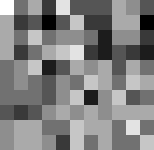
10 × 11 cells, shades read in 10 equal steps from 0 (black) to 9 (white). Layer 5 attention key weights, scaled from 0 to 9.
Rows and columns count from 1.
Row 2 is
6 2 3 0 3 7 2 2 6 6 0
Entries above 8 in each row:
1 0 0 0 0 0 0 0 0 0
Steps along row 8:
down up up up down up down up same same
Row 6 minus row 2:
-2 3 1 3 2 -3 5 4 -2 1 6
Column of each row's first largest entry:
1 6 3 6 3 7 6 5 10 6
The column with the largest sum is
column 6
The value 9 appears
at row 1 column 1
